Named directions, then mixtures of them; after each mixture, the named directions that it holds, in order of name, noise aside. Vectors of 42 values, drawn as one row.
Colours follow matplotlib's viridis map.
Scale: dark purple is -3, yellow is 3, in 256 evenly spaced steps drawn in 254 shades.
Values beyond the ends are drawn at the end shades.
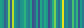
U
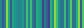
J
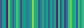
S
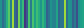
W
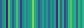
S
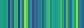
S, W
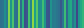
S, W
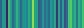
S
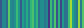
J, S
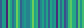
S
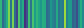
W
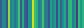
S, W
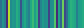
S, U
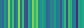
S, W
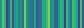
J, W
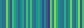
J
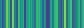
J, W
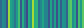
S, W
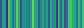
S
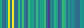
U, W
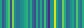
J, U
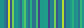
S, U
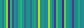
S, U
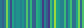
J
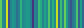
S
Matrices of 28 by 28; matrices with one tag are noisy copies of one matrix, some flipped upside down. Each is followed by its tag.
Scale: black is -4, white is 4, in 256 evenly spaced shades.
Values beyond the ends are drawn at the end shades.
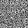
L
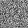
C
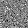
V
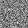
V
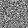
V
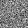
L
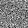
L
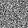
C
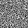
L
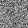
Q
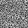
L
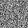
C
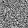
V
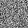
C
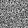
L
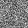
Q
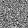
V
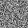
C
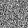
C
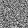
V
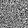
L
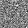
V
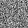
C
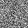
Q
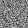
V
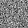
C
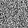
C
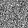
C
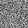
L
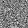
V
